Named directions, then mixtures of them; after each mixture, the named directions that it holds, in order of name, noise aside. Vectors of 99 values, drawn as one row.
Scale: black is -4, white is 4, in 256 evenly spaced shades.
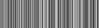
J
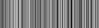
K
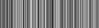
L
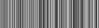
J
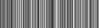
J, L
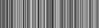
L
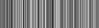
L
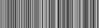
J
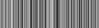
K, L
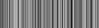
K, L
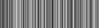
K, L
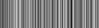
K, L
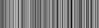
K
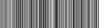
J, L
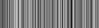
K, L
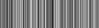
L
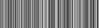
J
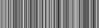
J, L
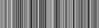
J, L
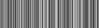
J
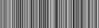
J, L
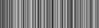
K, L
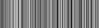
K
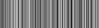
K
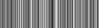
J, L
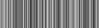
J, L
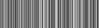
J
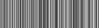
J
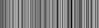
K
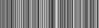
J, L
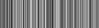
L
